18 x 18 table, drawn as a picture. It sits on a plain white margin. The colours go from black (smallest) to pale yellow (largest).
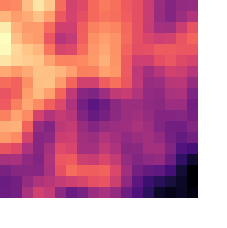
Ninth with the highest average: top left. Histogram: bell-shaped. Slope: up to the top left. Ninth with the lowest average: bottom right.
